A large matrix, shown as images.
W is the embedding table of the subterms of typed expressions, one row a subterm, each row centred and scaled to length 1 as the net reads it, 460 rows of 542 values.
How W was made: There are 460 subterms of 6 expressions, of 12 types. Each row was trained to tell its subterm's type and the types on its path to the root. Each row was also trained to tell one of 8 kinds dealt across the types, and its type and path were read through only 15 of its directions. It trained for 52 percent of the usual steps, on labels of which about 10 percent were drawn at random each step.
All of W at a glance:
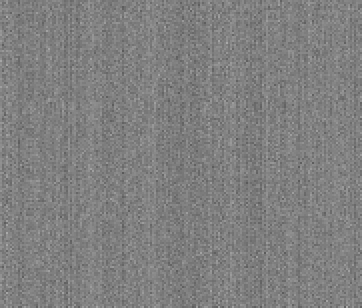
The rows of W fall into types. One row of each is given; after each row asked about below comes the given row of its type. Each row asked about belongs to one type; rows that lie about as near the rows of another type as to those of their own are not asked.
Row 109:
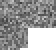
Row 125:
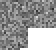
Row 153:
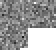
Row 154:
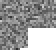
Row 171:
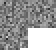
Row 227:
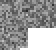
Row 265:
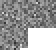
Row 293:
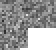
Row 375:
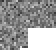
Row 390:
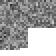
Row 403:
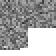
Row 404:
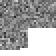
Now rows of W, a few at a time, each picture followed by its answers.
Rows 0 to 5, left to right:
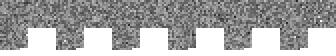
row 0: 390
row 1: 375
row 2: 403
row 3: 404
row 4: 125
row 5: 125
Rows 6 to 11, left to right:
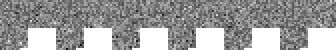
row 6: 390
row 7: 404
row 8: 404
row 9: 404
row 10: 293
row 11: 227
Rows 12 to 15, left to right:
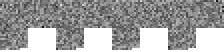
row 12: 390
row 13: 227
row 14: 227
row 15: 153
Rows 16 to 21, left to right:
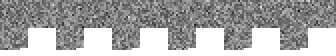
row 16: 403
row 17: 125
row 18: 125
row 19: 403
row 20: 390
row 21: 375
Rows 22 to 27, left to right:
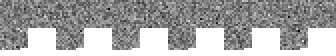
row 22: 404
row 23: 125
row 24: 125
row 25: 293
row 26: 171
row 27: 227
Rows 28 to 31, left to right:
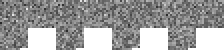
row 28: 390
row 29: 171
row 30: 403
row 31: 265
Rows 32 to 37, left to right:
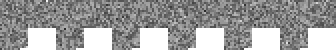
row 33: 404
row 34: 171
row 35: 125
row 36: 171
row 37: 109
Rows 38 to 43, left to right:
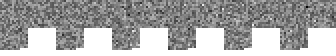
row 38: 375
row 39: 403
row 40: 375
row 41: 171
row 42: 171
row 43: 404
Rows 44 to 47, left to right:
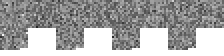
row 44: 154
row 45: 265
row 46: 109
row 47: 125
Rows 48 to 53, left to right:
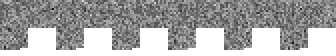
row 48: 125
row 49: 375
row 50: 153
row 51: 390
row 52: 109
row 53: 403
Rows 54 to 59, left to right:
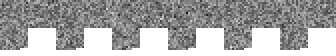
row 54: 153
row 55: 153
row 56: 390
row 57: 153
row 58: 125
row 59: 153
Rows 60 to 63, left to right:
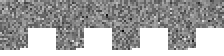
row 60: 153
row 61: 293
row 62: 171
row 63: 404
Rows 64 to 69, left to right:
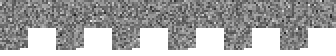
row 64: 171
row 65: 109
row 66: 293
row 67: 390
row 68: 171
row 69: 293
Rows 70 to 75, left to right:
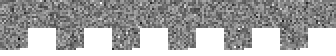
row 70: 390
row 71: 265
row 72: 265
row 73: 404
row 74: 404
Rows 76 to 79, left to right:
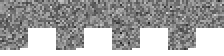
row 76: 227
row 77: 154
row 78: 375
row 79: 227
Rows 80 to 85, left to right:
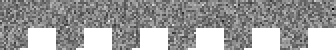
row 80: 390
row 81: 293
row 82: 403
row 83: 227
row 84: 404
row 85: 403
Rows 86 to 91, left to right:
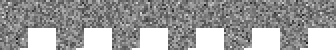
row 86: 171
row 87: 265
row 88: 125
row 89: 265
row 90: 125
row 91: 375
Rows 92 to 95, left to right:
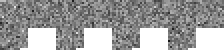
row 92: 109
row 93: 375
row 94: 404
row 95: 171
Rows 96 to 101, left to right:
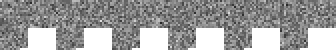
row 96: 109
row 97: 171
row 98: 171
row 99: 227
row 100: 293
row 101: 109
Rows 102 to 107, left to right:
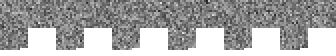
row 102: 153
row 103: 404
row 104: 125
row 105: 227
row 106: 293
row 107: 404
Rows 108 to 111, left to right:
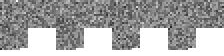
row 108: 390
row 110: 390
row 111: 125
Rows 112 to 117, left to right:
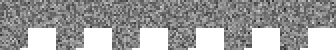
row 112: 125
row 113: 390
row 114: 390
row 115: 153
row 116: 404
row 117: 375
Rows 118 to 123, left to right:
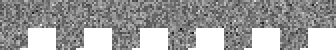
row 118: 390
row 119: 125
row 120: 153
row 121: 375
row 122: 171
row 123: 153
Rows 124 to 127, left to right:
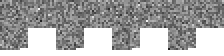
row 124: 171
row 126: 109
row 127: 265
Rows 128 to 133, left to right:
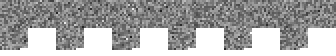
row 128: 227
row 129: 154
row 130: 109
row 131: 403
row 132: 375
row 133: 390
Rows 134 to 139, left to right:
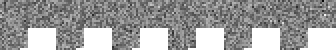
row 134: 125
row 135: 171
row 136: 109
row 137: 375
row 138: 109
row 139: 390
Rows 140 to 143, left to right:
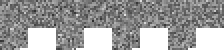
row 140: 390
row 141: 375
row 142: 375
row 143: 265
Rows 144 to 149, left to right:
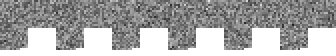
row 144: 390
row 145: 171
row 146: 153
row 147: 109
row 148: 125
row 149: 227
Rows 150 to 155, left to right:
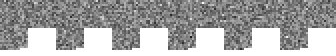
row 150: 403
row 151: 227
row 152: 265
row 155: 171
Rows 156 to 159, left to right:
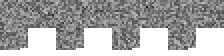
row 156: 153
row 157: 171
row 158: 293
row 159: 153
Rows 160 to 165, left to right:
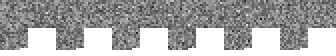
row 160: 153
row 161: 171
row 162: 154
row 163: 153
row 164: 154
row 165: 171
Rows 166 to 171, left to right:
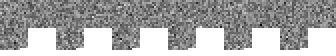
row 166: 109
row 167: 293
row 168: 109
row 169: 390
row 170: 153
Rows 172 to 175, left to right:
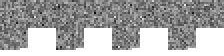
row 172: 154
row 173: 109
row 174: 403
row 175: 403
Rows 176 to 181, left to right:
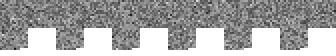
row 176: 375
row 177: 125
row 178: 125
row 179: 293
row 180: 171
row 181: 125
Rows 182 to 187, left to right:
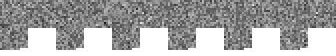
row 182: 403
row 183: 293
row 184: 109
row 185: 154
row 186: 375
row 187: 404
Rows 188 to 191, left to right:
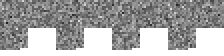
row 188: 293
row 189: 109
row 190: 403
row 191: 293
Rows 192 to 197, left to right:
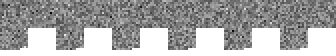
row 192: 125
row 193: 109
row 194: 154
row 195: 390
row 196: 171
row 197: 390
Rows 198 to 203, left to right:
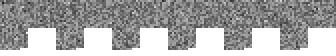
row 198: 404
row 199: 390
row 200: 403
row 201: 265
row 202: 227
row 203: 375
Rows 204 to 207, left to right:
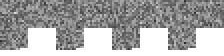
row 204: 390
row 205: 171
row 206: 403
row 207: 375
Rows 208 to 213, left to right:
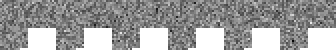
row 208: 171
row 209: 153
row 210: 404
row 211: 154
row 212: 375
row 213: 375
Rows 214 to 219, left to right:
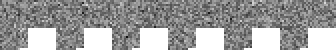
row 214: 109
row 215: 375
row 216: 154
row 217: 154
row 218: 171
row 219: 227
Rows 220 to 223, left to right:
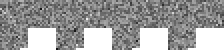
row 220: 154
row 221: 375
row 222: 154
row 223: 390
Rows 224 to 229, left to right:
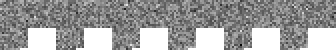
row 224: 153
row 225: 265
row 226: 375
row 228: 375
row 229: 403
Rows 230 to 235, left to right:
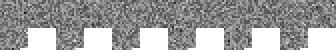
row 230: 265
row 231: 265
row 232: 171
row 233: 125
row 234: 404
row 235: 403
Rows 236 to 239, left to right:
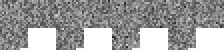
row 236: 265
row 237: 153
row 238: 154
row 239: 171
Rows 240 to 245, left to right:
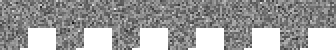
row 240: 404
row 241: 109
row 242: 293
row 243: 154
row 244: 153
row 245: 265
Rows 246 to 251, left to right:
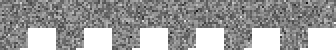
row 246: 390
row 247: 125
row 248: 375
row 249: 293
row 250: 227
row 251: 375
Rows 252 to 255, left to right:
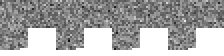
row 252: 125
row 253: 375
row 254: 125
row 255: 375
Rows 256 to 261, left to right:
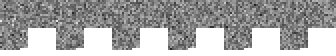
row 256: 293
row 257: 390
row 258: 125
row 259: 109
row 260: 154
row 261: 403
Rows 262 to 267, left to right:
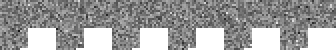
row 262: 227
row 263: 404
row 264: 125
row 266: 375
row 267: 404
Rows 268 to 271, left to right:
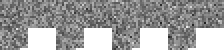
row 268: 227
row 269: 390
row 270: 109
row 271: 293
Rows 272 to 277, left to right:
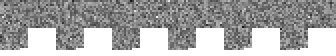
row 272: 293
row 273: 375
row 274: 265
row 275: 404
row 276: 403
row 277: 403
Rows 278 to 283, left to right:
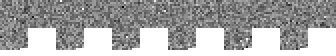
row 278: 404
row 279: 390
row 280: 227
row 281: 265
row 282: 403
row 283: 109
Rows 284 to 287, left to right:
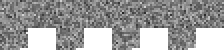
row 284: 153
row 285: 109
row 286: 403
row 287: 154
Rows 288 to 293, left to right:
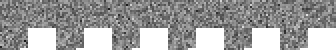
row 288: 171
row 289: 265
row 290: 293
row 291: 125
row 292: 265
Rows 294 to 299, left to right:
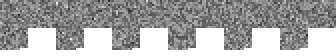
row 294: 390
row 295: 154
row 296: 265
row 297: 404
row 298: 265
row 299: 227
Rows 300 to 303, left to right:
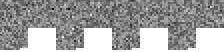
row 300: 125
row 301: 404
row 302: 375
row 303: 390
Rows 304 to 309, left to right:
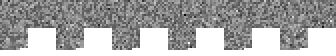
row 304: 403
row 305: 125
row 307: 109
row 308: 171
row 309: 125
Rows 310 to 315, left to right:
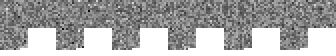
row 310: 403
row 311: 293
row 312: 390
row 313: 154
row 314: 375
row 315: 403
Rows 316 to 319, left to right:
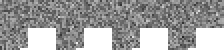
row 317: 109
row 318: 153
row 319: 403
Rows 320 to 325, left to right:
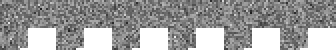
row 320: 109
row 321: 227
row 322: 375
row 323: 404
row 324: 153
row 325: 403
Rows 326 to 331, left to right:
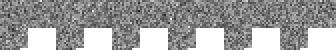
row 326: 227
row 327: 265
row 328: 227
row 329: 171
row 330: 154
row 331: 125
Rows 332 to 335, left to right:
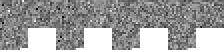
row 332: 404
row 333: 109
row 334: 171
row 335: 171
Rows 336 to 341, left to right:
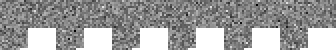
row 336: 125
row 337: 125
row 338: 227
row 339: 227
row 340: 125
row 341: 265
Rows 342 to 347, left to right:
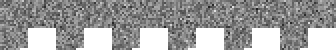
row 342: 375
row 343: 125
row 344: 109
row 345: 154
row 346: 293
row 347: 109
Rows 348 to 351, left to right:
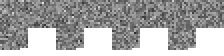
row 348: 153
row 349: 227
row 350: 293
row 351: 227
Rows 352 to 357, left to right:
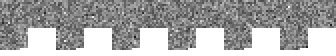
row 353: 154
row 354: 154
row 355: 293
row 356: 375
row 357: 375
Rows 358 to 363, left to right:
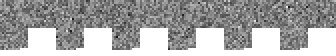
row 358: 153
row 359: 404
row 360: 109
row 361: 171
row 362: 404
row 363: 265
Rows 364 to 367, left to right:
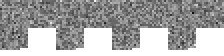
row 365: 109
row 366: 154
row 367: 293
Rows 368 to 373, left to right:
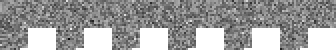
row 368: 227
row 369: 375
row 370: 403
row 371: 109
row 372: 375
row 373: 154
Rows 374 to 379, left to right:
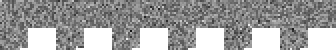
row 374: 171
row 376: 109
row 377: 109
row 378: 293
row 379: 125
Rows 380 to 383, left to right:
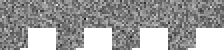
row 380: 293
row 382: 171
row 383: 109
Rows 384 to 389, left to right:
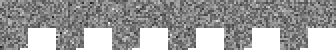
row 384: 153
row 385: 154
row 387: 154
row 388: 403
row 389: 404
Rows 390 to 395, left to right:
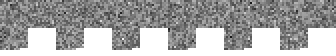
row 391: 390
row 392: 153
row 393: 109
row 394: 153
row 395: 153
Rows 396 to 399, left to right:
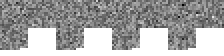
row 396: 403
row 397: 293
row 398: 403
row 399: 404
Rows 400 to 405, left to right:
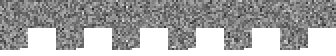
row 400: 375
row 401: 404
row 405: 227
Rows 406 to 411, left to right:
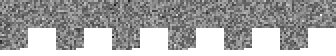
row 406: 390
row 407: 265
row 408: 375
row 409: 227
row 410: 171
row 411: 154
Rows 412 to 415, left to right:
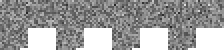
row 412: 375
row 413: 390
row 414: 171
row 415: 403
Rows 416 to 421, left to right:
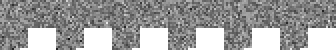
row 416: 153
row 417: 375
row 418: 403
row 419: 154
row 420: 153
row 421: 153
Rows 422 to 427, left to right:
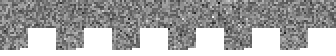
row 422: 154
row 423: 390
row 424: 404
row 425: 227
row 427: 125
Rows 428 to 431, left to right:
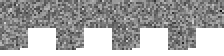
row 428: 375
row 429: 171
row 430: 154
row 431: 171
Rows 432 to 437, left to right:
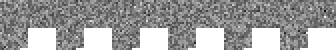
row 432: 109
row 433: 404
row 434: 125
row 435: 390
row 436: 171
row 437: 404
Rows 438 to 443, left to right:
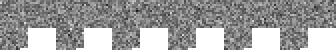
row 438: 153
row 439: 171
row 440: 153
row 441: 375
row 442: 375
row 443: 403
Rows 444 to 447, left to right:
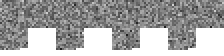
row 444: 171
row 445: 403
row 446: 171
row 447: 404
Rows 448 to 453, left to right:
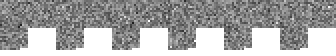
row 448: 227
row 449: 390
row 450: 227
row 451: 109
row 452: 154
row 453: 293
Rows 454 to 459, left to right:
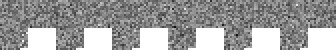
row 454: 171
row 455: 265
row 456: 390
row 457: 227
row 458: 390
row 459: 153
